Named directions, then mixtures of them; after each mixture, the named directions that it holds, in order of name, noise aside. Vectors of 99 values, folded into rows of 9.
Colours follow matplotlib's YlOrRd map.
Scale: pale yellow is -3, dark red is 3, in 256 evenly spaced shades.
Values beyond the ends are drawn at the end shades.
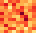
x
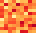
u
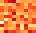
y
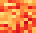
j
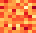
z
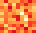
x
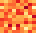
z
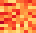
j, y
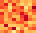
x, z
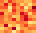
x, z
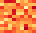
y, z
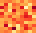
x, z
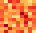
j, x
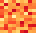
u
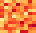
u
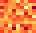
z
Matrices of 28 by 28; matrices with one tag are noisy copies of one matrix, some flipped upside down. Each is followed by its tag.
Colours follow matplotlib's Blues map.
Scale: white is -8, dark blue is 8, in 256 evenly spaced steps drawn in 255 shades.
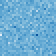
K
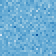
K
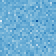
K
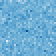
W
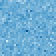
W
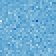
K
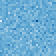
K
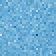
K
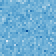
W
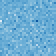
K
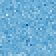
W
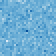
W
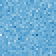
K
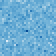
W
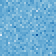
K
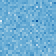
K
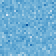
W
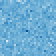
W
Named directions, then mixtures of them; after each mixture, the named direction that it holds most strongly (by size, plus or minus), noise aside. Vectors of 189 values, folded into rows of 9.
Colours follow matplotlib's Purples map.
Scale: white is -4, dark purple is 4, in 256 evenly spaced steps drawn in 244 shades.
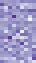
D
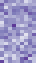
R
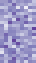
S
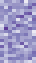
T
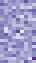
D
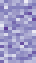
T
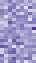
S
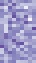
S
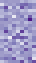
D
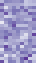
R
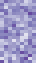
R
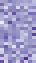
S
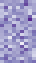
D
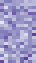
R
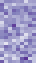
R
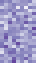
S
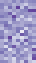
D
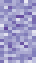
T
